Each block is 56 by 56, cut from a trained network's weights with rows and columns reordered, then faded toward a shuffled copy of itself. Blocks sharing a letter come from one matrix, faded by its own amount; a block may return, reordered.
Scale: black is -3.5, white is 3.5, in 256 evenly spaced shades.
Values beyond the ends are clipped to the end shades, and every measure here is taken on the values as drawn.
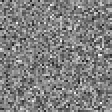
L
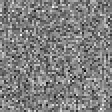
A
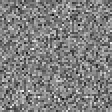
A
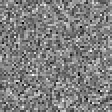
A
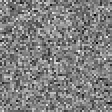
L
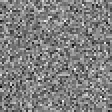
L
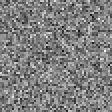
L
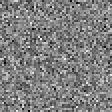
L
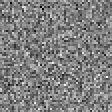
A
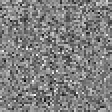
A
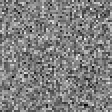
A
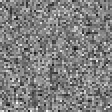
L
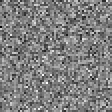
L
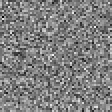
L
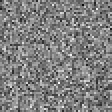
A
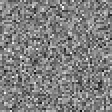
L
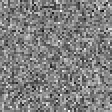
A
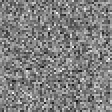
A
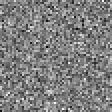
A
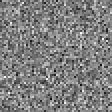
L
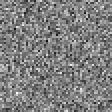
L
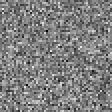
A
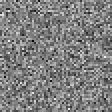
L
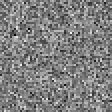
A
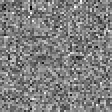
L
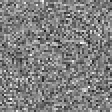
L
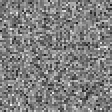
A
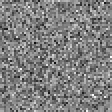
A
